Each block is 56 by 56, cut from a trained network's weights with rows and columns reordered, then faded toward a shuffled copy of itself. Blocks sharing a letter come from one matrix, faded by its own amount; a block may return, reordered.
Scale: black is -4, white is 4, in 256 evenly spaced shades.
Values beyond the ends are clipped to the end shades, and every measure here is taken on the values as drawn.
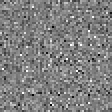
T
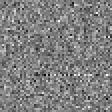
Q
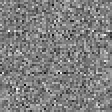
Q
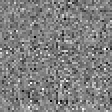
T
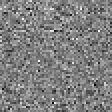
Q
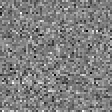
Q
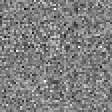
Q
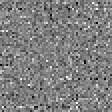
T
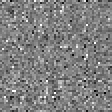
T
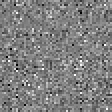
T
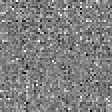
T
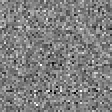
Q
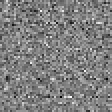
Q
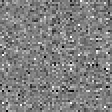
T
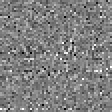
T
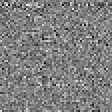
Q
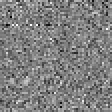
Q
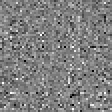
T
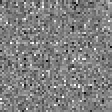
T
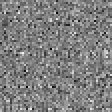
Q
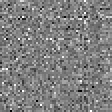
T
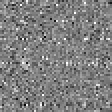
T
